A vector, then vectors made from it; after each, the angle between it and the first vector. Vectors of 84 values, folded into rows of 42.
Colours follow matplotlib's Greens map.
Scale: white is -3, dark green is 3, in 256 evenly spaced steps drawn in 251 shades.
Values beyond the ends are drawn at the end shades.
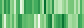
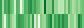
nearly parallel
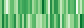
orthogonal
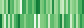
partly aligned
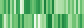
nearly parallel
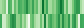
orthogonal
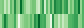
nearly opposite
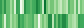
nearly parallel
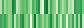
orthogonal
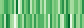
orthogonal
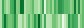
nearly opposite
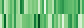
nearly opposite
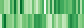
nearly opposite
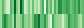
nearly opposite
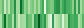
nearly opposite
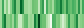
nearly opposite
